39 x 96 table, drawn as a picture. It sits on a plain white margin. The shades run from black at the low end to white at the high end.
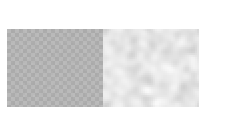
The table splits into one row of 2 panels. Panel 1,1: high, checkered, faint in contrast. Panel 1,2: very high, blotchy, faint in contrast.
